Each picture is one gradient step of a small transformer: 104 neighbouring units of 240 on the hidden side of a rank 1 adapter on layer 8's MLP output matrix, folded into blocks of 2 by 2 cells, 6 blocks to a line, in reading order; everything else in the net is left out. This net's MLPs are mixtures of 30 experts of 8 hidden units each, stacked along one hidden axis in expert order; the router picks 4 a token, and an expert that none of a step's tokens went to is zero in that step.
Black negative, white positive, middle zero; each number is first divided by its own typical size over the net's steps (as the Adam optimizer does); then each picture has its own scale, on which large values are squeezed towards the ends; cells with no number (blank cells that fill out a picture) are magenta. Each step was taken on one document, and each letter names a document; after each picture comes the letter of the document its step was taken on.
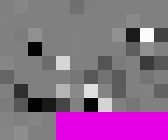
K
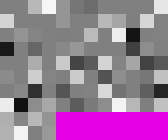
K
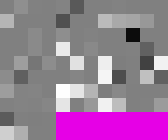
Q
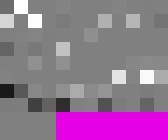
Q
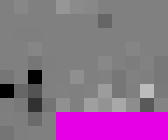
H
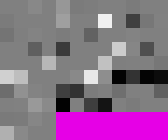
Q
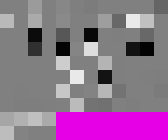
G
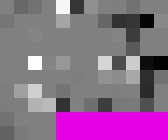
Q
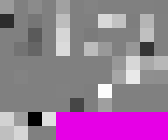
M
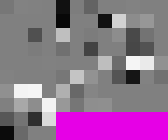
K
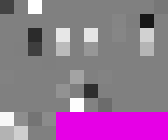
G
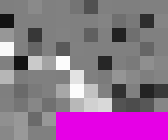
K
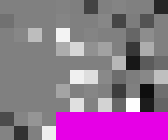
K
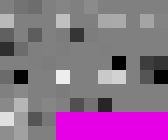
G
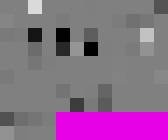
G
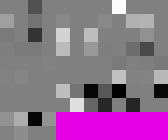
G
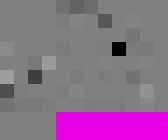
H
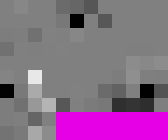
H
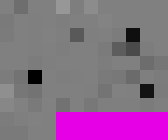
H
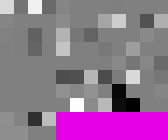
M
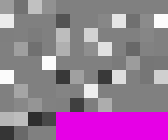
M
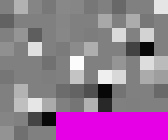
K
